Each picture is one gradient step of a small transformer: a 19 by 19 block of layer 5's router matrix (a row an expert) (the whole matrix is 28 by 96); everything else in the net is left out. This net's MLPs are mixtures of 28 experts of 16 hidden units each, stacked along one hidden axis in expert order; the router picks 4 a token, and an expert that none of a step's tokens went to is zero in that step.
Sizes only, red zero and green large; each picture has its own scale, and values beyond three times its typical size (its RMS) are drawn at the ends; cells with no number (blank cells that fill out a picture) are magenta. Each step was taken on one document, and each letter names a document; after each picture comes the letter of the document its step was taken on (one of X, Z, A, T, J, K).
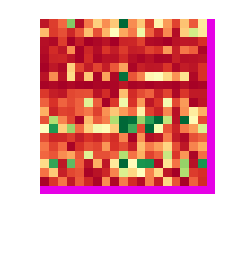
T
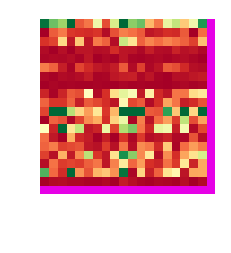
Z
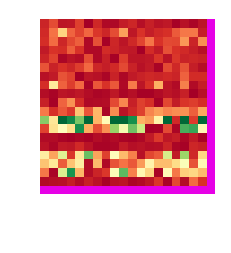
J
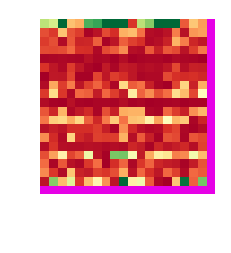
Z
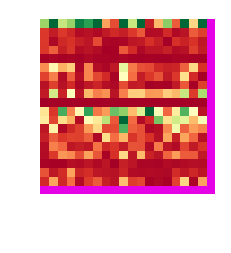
Z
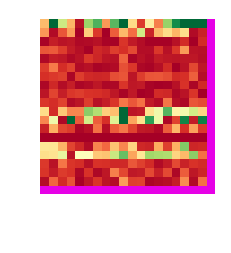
Z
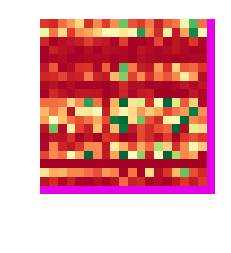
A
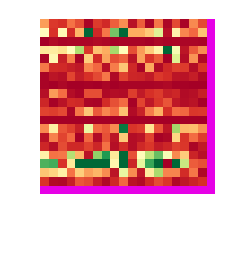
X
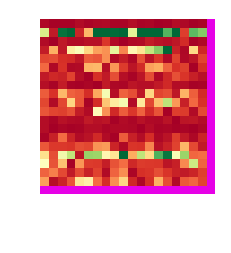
X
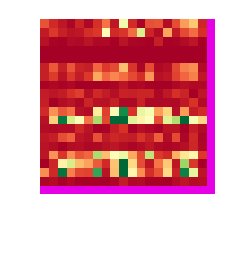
A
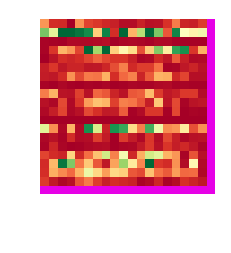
X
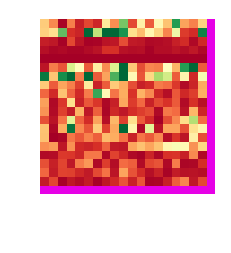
A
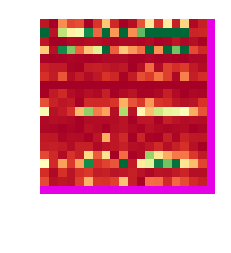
X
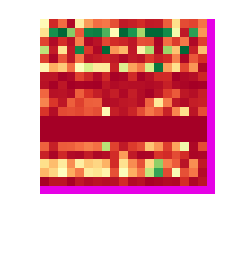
X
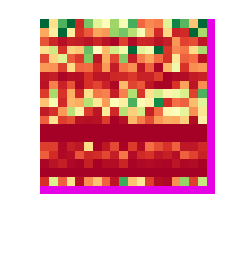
Z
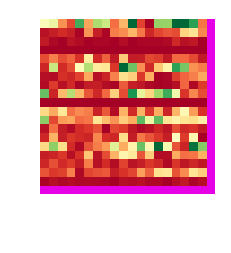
Z
